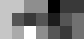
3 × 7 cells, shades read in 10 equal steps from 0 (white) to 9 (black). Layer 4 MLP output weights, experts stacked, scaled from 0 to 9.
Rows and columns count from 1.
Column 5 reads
9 8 6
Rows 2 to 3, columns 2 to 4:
6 7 6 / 3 0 4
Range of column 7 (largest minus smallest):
2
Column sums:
6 11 11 14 23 20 17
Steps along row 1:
same up same up down same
